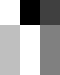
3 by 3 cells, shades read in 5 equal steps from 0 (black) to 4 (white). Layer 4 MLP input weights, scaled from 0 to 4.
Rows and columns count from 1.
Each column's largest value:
4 4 2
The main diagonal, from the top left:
4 4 2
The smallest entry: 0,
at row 1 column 2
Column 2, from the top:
0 4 4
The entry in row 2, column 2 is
4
